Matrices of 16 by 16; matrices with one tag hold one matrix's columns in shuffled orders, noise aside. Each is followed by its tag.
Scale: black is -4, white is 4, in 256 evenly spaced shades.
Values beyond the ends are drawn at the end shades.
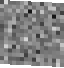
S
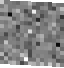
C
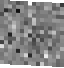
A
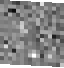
A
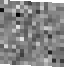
S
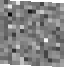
S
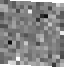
C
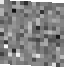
A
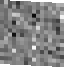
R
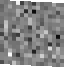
A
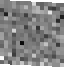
C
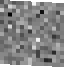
S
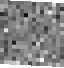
C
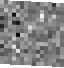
R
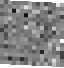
S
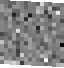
C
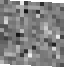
A
